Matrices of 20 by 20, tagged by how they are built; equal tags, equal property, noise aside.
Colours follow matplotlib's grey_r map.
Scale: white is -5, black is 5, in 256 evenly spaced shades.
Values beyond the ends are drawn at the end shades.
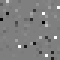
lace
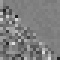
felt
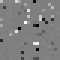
lace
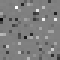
lace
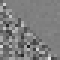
felt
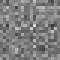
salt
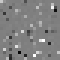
lace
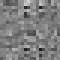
salt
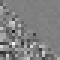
felt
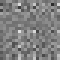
salt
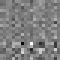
salt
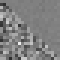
felt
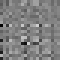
salt
